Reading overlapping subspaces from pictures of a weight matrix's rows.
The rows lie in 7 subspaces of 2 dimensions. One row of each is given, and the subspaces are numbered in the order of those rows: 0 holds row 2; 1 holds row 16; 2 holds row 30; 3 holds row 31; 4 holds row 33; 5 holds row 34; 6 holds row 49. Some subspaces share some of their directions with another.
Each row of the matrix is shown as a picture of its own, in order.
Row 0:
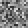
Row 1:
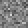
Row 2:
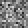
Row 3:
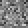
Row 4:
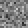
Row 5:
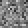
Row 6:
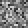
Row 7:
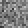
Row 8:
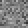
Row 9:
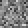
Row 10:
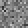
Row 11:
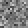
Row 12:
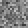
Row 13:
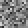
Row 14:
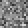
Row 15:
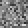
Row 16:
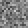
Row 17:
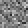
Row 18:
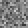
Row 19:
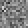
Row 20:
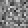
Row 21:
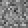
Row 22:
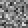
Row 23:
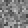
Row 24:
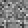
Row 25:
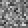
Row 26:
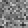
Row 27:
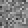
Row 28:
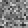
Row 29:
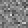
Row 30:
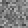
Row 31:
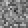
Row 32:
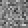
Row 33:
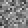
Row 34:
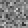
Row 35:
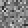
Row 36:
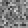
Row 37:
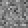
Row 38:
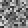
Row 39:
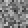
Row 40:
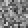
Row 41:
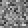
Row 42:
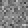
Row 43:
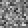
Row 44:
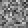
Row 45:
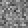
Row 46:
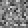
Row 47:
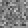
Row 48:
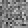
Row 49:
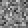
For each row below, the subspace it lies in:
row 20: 2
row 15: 6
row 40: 3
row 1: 6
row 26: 0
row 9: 1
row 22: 5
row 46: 2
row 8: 3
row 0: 0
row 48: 4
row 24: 0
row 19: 1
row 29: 6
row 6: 0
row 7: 2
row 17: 6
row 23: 3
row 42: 1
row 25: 5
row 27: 4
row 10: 1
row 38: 4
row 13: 4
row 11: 4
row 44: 6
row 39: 3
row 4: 5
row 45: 1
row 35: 1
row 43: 5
